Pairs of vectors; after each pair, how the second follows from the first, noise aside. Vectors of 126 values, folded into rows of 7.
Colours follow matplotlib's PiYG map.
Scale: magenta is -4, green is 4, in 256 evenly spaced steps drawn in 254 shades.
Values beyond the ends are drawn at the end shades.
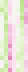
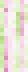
wrapped around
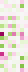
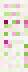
wrapped around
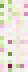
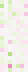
shrunk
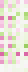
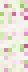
wrapped around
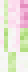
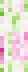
wrapped around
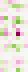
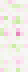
shrunk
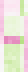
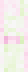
shrunk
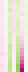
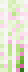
sign-scrambled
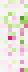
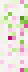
copied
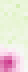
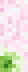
negated
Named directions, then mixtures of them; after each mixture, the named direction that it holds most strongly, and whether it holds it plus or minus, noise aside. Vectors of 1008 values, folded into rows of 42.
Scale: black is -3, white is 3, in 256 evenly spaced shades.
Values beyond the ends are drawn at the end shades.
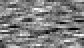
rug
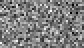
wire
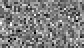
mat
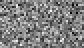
wire, plus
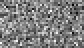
wire, plus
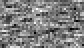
rug, plus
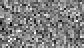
mat, minus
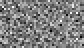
wire, minus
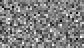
mat, minus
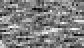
rug, minus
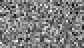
wire, plus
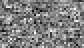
mat, minus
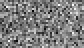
wire, minus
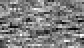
rug, plus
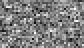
mat, minus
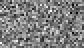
wire, plus
